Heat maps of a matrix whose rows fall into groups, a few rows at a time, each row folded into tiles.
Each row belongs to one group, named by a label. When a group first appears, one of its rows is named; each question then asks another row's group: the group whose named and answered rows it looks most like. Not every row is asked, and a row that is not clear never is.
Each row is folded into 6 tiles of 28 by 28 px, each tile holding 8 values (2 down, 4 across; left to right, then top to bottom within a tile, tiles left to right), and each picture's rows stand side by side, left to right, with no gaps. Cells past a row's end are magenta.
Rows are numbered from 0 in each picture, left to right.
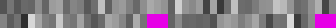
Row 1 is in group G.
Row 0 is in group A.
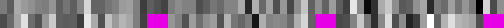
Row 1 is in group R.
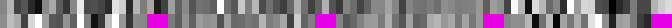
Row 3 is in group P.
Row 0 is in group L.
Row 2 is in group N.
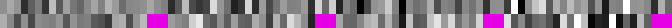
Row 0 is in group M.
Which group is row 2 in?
N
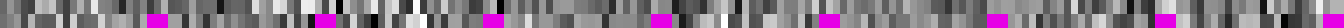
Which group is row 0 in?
N
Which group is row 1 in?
G
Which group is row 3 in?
P
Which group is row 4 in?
N
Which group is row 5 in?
P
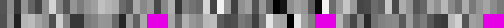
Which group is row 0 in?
R
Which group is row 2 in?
M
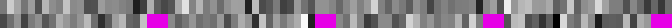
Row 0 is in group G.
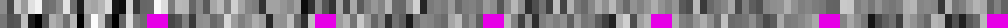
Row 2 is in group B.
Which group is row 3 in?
M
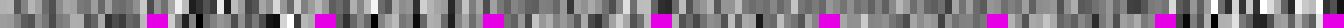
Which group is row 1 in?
M
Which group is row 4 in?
A
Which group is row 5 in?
P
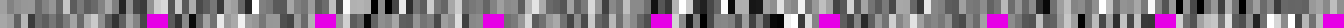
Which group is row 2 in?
G
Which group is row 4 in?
M
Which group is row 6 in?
R
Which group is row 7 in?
N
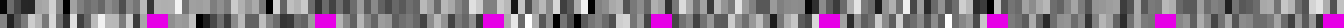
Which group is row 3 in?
B
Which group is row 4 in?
G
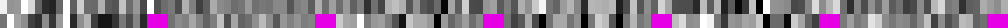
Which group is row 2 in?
P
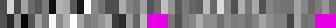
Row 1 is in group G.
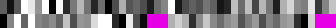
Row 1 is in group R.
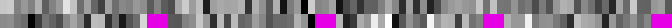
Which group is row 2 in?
N
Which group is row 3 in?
P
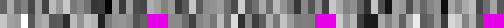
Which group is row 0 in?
P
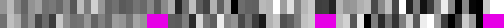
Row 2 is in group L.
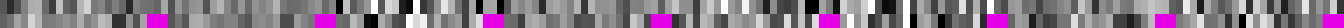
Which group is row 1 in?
R
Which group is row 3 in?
R
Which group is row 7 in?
P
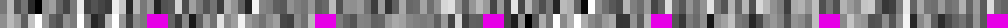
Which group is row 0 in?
L
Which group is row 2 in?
G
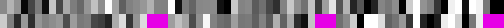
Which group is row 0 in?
M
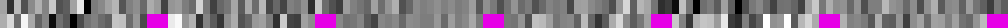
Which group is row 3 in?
L
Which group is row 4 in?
N
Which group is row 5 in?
N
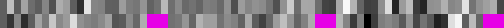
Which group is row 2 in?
M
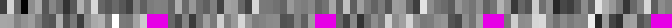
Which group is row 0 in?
N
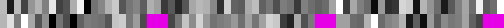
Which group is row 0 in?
B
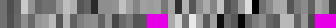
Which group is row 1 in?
B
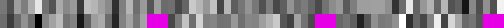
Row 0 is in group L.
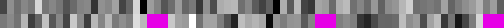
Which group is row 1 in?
P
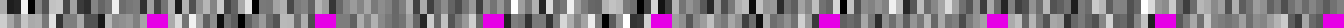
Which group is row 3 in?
G
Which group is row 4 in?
R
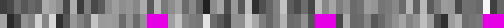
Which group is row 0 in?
N
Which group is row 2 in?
G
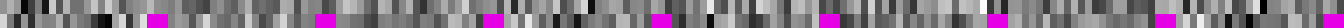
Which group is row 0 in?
M
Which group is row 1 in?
L
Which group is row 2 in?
M
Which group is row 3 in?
B
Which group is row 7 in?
B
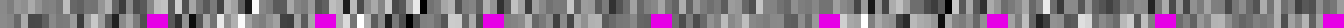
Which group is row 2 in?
B
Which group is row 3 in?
P
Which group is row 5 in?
P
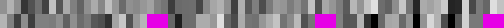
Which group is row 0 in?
M
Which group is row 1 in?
N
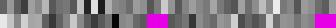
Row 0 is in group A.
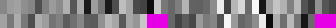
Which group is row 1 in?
G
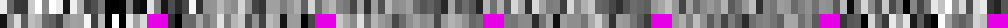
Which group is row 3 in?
P
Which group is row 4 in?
B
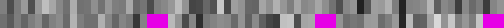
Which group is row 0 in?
N
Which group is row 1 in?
M
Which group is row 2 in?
N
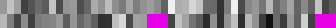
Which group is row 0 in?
M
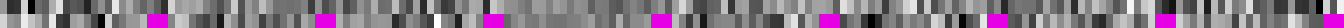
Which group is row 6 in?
L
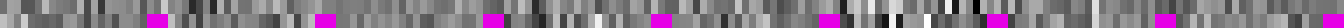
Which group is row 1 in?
M
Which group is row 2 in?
L
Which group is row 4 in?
P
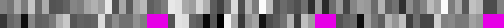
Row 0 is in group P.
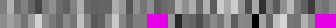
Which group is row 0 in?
L
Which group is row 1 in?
A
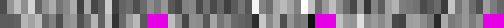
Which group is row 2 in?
P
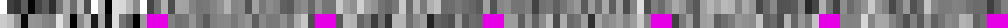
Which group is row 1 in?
R
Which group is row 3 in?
R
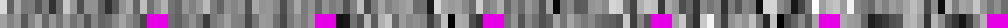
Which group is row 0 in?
R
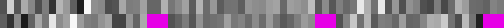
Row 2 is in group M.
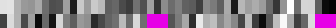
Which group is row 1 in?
L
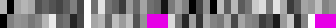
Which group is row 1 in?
M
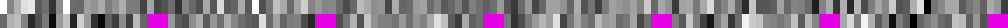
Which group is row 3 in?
N
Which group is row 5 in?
B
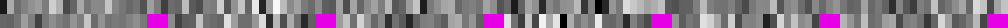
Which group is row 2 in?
B
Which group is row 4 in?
A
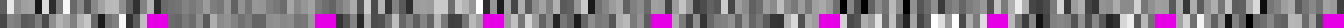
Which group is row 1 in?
L
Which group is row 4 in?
M
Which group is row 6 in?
M
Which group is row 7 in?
B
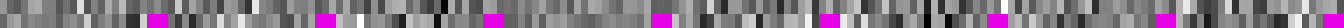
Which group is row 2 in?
P
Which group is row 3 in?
L
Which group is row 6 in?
B
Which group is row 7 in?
M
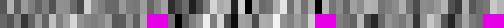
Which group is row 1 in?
N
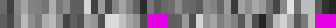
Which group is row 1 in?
L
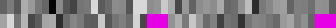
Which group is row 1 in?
B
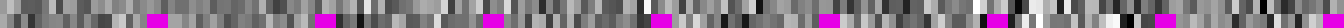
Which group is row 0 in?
M
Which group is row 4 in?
B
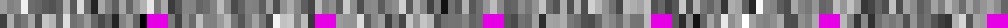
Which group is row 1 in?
A
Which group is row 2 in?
P
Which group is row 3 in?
L
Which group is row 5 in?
M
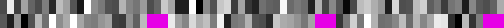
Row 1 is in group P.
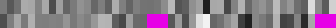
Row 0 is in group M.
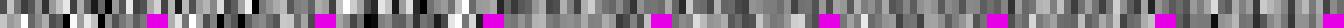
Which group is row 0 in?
P
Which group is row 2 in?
M
